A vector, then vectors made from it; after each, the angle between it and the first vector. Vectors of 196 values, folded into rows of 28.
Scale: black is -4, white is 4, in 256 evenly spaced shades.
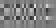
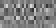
nearly opposite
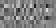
nearly opposite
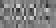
nearly opposite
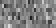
partly aligned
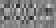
nearly parallel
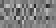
nearly opposite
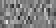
partly aligned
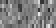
orthogonal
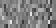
orthogonal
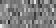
orthogonal
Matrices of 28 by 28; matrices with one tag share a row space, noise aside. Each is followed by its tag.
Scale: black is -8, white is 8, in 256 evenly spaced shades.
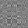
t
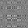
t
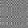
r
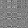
t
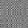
r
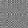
r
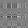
t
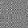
r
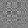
t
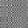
r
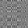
t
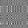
r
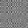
r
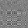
t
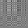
t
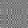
r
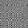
r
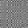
r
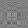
t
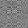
t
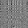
r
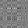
t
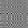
r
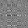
t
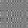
r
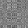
t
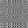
r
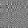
r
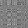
t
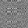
t
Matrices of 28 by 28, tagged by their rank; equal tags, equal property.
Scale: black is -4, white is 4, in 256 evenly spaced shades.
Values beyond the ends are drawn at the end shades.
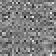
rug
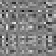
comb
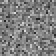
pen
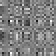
comb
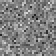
pen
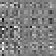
comb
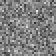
pen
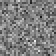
pen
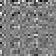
comb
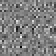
rug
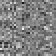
rug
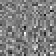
rug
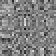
rug
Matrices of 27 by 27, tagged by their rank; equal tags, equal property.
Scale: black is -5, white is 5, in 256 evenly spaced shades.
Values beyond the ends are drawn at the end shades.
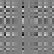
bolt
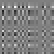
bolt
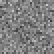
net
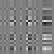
bolt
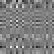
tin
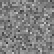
net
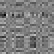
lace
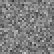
net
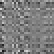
tin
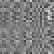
lace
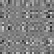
lace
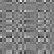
tin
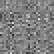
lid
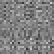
lid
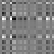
bolt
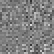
lid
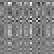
tin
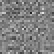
lid
